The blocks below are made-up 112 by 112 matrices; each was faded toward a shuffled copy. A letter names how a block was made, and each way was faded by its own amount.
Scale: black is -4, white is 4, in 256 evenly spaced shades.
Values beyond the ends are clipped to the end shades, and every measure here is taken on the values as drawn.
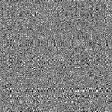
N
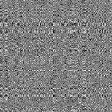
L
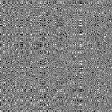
L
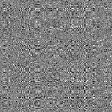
L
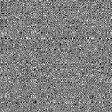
N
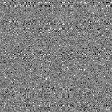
N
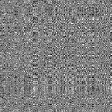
L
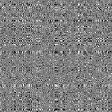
L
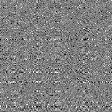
N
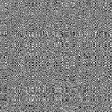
L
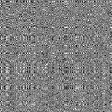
L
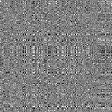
L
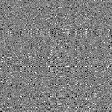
N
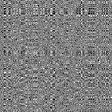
L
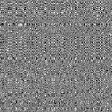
L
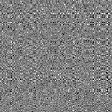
L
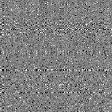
N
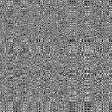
L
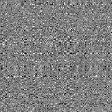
N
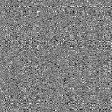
N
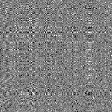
L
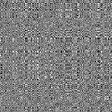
L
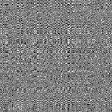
L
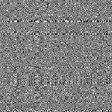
N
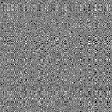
L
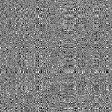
L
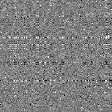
N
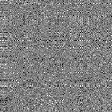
N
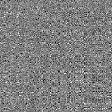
N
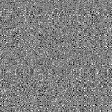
N
